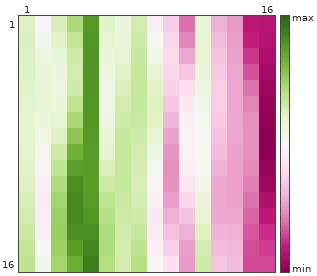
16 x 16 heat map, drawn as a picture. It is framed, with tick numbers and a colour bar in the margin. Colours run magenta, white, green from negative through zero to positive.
Average level on the scale: 50%. Slope: up to the left. Grain: streaks running down. Ninth with the highest average: bottom left.
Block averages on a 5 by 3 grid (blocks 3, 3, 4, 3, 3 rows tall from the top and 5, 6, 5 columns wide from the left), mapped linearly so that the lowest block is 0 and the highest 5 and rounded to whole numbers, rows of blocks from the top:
420 / 430 / 430 / 530 / 530
